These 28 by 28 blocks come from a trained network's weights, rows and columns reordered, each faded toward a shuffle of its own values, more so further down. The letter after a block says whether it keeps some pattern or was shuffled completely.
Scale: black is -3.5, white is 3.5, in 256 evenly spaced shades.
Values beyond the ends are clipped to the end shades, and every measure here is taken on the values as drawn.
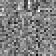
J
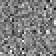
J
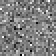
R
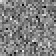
R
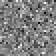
R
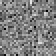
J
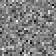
R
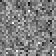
J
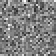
R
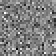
J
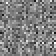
J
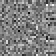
J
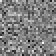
J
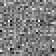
J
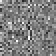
J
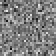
J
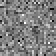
R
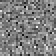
R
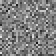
J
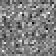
J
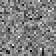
R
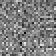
J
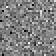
R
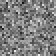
R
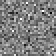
R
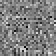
J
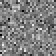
R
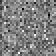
J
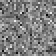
R
